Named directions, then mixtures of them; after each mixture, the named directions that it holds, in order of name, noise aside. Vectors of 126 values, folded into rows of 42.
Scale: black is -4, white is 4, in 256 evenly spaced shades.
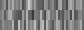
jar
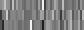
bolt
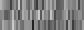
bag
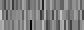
bolt, jar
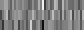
bolt, jar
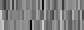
bolt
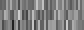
bag, jar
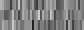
bag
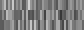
bolt, jar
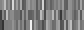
bolt, jar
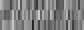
bag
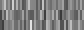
bolt, jar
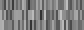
bolt, jar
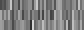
bag, bolt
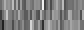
bag, bolt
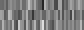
bolt, jar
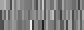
bag, bolt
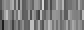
bag, bolt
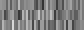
bag, jar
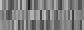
bag, jar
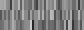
bag, bolt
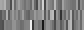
bag, bolt
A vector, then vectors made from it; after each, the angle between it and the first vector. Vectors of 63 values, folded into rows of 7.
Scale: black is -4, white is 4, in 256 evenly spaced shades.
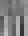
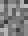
orthogonal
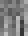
nearly parallel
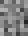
partly opposed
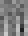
nearly parallel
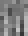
nearly parallel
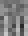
nearly parallel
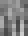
nearly opposite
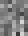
partly opposed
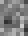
partly opposed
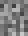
partly opposed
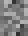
orthogonal
